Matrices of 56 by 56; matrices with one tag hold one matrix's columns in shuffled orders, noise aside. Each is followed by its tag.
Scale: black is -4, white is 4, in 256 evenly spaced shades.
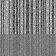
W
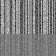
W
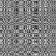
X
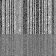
W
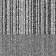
W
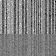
W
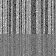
W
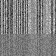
W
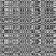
X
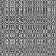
X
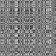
X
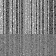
W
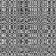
X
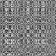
X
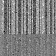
W
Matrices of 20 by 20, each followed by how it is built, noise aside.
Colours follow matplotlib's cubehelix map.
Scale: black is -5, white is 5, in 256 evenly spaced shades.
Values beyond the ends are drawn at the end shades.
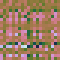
low rank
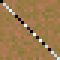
diagonal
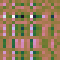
low rank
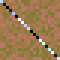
diagonal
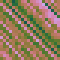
Toeplitz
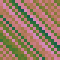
Toeplitz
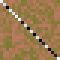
diagonal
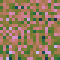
low rank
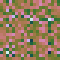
low rank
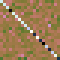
diagonal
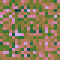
low rank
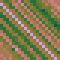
Toeplitz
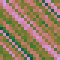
Toeplitz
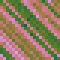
Toeplitz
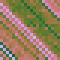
Toeplitz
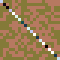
diagonal
